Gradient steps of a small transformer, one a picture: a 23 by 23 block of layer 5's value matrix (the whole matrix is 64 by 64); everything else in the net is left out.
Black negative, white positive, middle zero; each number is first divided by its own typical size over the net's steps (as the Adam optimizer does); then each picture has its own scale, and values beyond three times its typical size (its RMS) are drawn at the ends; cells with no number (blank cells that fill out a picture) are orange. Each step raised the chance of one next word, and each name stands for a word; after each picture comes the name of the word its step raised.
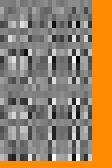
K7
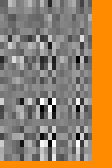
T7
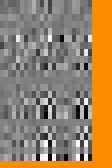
T7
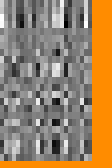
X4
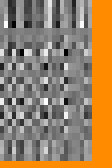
K7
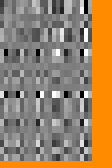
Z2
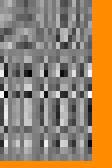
X4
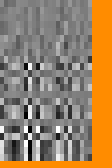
T7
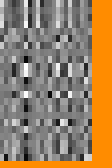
X4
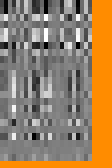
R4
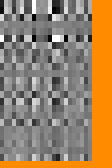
Z2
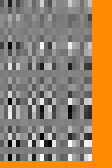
T7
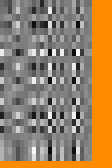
K7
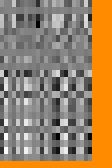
X4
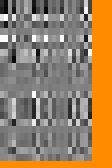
Z2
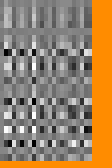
K7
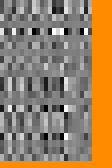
R4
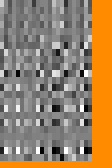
X4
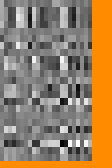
K7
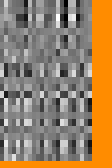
X4
